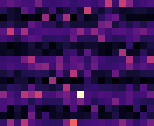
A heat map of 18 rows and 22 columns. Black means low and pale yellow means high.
Overall the values sit about 20% of the way up the scale. No seam splits the table. No single row or column stands out from its neighbours. Stripes running across repeat 4 times from top to bottom. The values are skewed, with a long tail toward high values. No overall slope runs across the table.
